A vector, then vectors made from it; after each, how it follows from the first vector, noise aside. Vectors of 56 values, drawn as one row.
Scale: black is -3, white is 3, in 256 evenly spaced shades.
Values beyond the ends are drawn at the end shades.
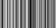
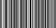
sign-scrambled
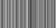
shrunk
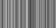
shrunk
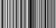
copied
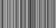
shrunk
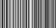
sign-scrambled
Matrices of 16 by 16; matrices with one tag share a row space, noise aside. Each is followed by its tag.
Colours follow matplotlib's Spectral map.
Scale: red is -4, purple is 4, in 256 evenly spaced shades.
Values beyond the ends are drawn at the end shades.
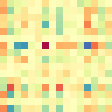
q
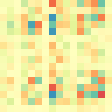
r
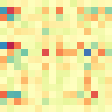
q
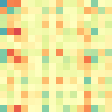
q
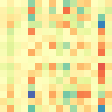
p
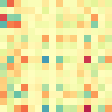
q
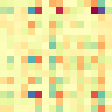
r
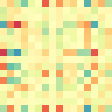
q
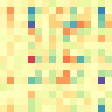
p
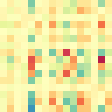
p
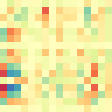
q
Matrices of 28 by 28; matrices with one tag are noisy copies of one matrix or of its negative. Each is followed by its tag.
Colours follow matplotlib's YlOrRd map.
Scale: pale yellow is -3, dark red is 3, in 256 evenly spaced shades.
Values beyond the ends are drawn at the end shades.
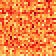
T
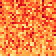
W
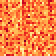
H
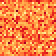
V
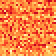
T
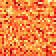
T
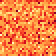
V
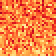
W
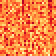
H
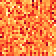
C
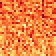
W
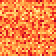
V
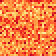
V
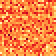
T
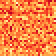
T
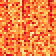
H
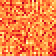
C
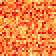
V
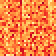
H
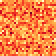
V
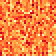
C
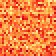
T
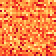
T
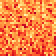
W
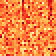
H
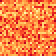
V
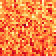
W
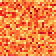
V
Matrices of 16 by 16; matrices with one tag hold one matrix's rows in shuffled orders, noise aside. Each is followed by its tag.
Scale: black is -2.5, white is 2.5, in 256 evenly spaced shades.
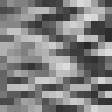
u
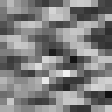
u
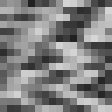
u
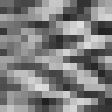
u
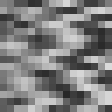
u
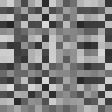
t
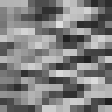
u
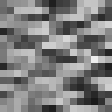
u
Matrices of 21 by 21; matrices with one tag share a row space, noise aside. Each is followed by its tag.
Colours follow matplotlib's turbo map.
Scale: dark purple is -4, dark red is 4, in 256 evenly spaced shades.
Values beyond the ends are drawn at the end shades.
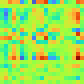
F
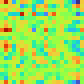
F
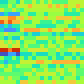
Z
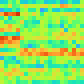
Z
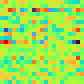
F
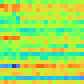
Z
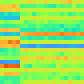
Z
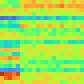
Z
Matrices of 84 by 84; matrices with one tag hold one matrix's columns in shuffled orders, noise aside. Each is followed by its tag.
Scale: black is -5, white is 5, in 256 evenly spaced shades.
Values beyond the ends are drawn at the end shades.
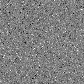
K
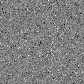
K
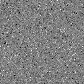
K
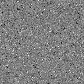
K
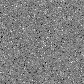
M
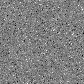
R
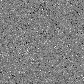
K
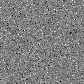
R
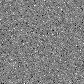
R
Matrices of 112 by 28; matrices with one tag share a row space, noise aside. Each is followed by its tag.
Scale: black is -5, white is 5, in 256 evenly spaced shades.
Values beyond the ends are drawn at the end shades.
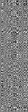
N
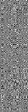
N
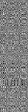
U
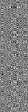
N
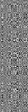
N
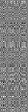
U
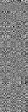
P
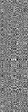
N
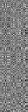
P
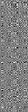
N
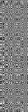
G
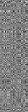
P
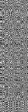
G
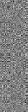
P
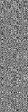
N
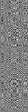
N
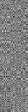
P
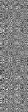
G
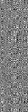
N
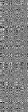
G
